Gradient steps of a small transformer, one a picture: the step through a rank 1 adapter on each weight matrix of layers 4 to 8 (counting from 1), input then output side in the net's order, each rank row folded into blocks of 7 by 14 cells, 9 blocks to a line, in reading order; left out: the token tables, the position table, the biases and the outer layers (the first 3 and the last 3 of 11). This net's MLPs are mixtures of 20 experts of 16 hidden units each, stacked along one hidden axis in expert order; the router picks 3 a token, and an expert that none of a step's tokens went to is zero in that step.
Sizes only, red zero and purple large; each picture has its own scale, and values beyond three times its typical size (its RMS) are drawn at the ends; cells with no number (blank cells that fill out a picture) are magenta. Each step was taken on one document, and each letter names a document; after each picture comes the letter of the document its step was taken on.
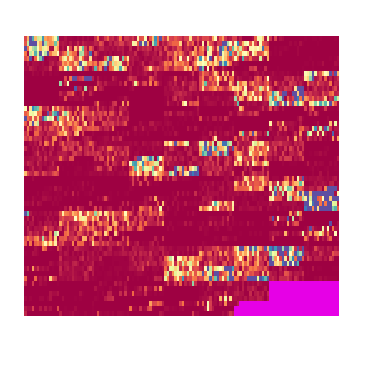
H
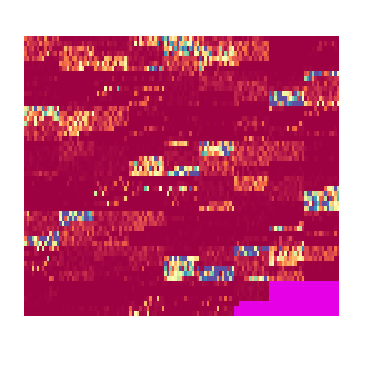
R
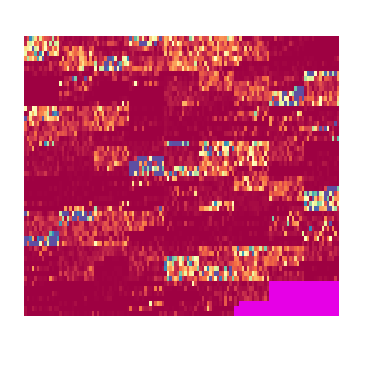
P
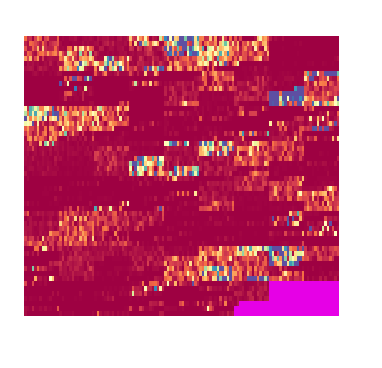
H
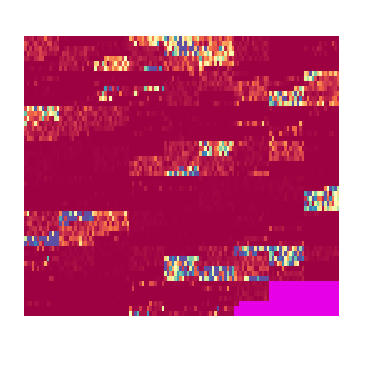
R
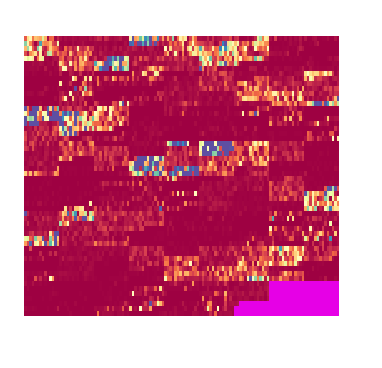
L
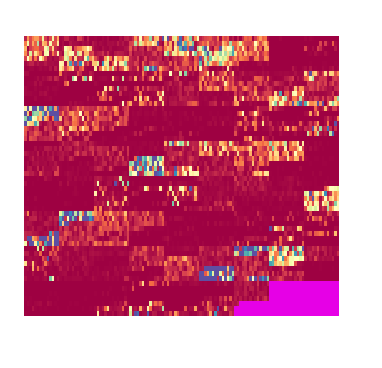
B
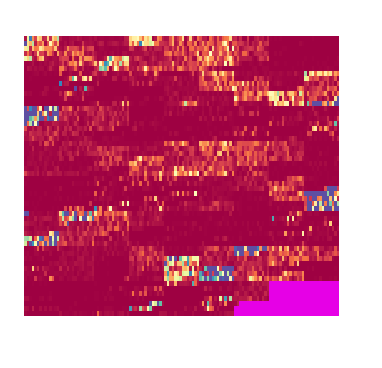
P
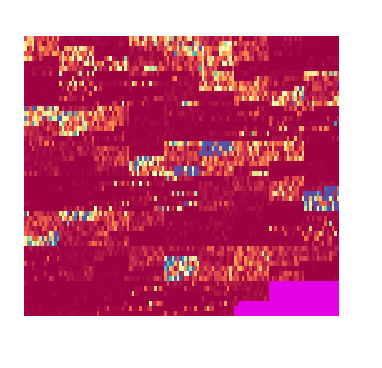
P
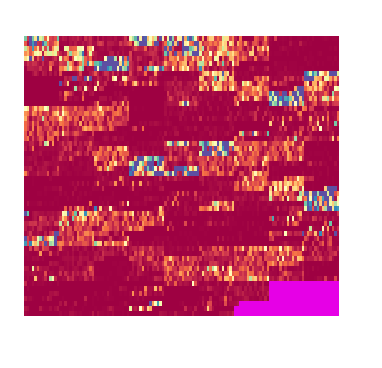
P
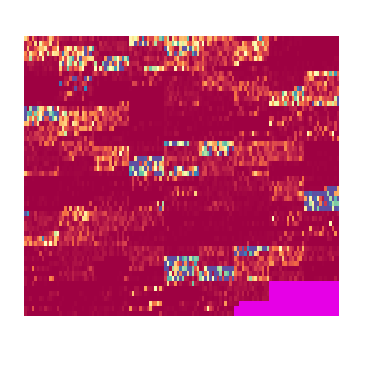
P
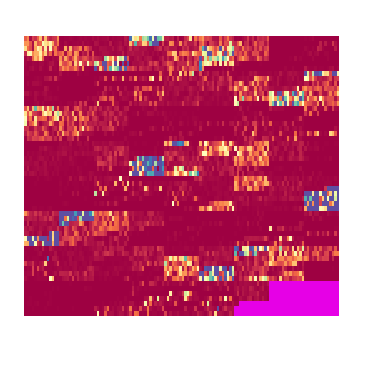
R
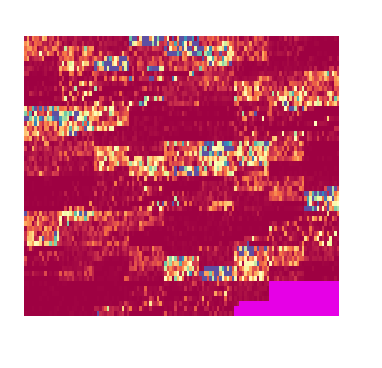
L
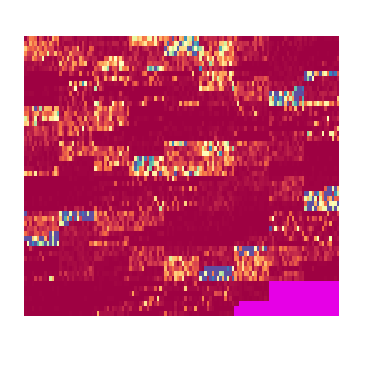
L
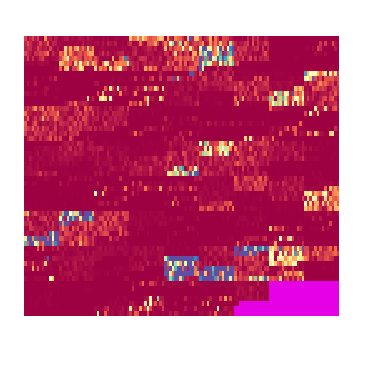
R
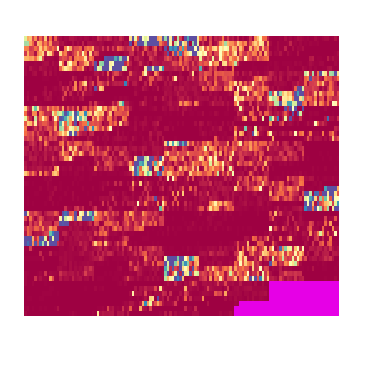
L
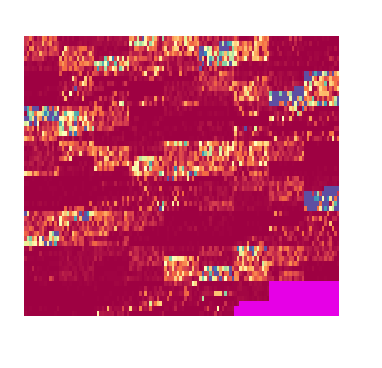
L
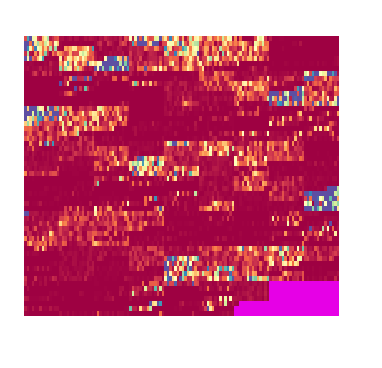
H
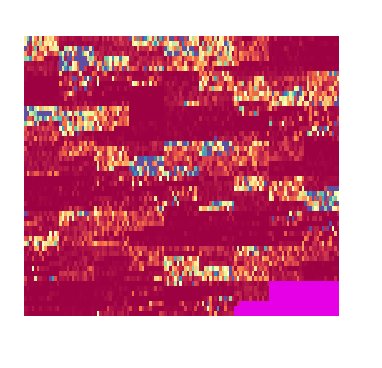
P
